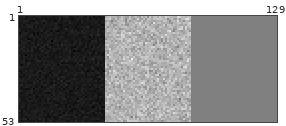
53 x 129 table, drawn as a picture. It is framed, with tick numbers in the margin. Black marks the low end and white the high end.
The table splits into one row of 3 panels. Panel 1,1: very low, fine-grained, faint in contrast. Panel 1,2: high, fine-grained. Panel 1,3: middling, flat.
